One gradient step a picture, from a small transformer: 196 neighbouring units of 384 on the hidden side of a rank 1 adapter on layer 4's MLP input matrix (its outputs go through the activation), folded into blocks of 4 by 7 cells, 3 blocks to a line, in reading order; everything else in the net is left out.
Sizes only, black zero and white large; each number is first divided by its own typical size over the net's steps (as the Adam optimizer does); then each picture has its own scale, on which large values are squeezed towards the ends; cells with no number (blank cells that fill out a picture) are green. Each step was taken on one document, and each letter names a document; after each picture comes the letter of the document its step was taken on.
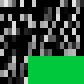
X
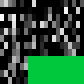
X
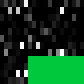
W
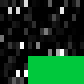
W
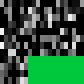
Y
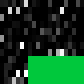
W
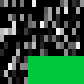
X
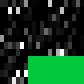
W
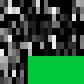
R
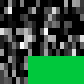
R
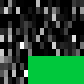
R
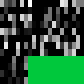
X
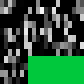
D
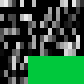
X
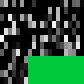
X
